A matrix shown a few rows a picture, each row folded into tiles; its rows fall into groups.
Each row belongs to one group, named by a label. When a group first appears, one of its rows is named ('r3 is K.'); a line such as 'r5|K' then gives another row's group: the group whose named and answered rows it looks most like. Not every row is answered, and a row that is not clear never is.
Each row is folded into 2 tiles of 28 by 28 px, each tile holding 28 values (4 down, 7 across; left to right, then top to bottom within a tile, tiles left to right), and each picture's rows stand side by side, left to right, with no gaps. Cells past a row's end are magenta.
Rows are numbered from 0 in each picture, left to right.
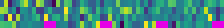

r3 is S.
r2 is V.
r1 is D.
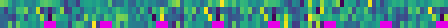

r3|S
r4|S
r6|D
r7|S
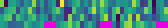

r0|D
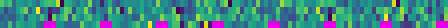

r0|S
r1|D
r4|D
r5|S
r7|D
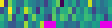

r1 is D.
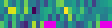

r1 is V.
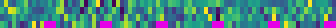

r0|V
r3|S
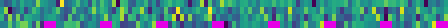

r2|D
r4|S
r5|D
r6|S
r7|D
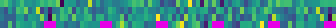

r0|S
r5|S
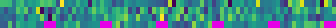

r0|S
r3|D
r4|D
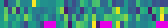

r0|D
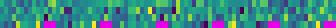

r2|S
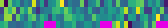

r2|V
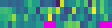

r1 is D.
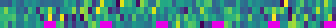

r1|V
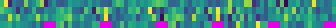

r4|V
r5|D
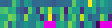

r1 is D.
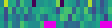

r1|D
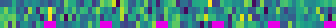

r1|V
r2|D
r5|S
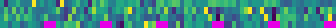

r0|D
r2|V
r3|S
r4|S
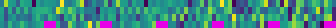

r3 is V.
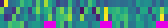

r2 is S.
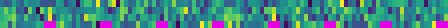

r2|D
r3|V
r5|V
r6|V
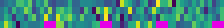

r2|V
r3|D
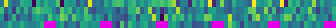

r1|D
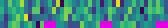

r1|D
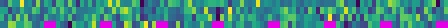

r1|V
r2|V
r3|S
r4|D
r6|V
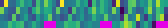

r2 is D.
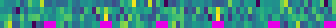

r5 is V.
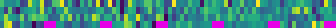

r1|V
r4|D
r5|V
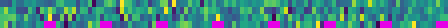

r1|V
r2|V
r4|S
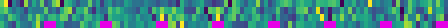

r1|D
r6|D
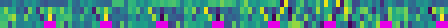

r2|S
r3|S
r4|S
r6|D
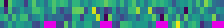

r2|S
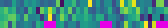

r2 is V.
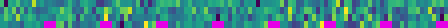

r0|D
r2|V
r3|S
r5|D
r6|D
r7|S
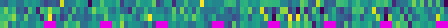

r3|D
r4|S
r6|S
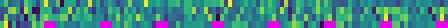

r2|D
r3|S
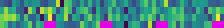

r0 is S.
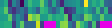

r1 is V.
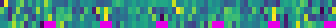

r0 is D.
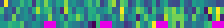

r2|D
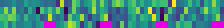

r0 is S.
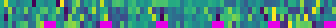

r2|S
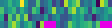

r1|V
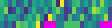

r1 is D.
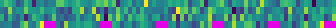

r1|S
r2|D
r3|V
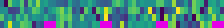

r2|S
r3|V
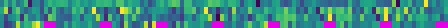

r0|V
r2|V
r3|S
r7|D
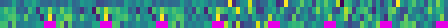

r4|V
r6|D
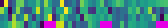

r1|V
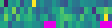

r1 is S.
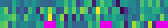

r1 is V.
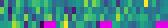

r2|D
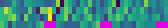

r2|D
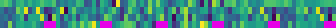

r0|S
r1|V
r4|S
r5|S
